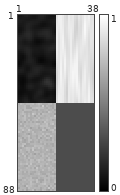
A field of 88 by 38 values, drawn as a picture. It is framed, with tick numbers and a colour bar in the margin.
It is made of 2 by 2 panels. Panel 1,1: very low, blotchy, faint in contrast. Panel 1,2: very high, streaked downward, faint in contrast. Panel 2,1: high, fine-grained, faint in contrast. Panel 2,2: low, flat.
